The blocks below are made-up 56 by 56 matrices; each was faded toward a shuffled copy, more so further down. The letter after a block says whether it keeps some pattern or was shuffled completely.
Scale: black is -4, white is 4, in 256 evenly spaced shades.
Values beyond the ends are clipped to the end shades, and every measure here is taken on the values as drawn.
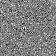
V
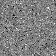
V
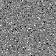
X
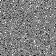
V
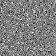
X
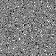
X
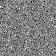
V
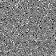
X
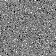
V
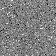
V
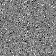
X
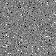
X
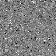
X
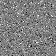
V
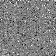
X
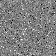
V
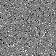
X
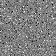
X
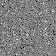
X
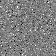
V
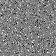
V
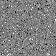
V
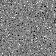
V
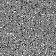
X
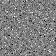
V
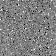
V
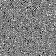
X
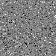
X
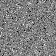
V
